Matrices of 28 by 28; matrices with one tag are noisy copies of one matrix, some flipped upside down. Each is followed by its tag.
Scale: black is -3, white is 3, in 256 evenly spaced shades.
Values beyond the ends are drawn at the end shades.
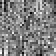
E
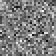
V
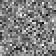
V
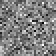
V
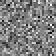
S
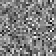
S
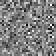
S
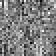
E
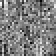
E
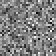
S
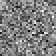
V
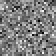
V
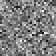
V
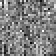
E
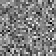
S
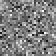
V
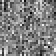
E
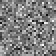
V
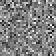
S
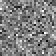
V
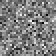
V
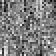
E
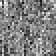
E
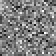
V
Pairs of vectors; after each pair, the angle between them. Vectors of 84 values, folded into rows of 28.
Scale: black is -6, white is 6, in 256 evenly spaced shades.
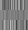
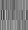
orthogonal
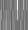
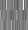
orthogonal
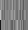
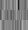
partly opposed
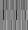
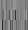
orthogonal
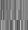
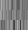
nearly opposite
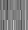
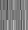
nearly parallel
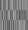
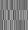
nearly opposite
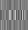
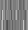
orthogonal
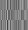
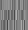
partly aligned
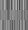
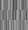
partly opposed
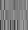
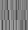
partly opposed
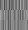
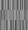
partly opposed
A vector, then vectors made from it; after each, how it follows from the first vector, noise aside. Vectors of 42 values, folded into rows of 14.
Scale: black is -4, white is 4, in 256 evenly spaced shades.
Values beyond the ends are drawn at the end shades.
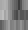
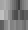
copied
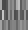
sign-scrambled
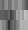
reversed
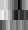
scaled up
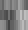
reversed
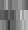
reversed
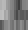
copied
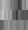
copied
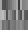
sign-scrambled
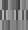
sign-scrambled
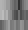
copied
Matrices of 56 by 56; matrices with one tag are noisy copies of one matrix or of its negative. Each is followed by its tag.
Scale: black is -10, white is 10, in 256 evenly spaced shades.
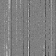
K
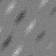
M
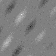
M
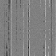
K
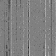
K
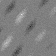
M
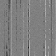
K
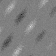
M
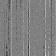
K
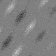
M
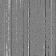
K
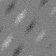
M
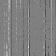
K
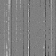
K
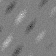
M
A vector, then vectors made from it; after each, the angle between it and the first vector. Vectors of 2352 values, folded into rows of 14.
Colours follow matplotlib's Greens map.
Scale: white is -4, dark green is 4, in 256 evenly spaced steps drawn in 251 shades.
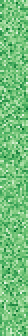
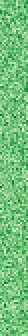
partly opposed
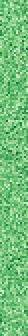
partly aligned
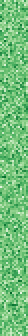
nearly parallel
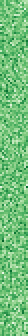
orthogonal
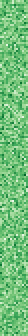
orthogonal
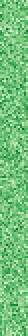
nearly parallel
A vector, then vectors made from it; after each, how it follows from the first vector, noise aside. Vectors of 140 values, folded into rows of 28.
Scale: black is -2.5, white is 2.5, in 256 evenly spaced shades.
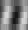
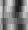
wrapped around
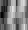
wrapped around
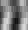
wrapped around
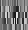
sign-scrambled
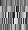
sign-scrambled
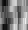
wrapped around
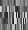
sign-scrambled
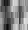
wrapped around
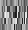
sign-scrambled
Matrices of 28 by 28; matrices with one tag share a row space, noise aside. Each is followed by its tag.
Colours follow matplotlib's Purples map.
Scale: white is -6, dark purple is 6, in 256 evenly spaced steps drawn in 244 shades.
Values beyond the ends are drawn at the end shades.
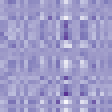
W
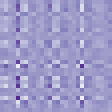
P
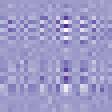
W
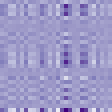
W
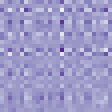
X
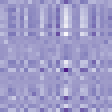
W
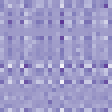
X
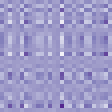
X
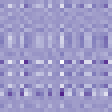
X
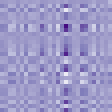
W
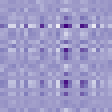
W
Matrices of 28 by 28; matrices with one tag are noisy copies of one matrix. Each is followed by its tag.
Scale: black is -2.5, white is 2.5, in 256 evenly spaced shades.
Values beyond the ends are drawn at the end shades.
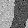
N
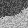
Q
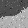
Q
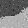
Q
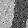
N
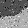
Q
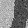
N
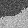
Q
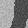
N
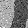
N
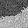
Q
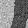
N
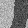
N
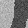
N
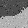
Q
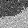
Q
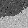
Q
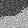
Q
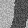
N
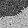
Q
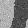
N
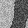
N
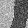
N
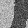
N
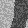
N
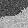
Q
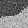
Q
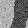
N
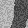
N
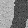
N
